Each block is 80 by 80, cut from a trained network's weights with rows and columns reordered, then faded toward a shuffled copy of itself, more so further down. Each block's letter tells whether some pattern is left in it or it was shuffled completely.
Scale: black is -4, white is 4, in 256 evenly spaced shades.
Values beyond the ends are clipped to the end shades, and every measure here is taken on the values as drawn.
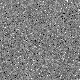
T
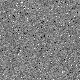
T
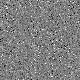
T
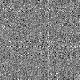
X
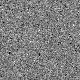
T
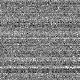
X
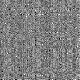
X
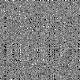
X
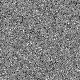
T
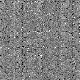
X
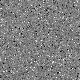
T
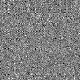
X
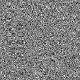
X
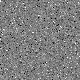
T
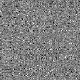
X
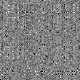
X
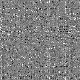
X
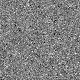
T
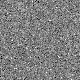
T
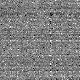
X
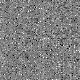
X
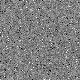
T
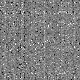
X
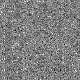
X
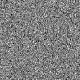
X
